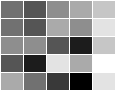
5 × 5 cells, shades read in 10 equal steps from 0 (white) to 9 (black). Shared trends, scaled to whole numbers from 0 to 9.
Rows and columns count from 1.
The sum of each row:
20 19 24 18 25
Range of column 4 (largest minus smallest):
6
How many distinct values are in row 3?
4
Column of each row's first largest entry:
2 2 4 2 4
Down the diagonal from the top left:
5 6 6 3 1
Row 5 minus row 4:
-3 -3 6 6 1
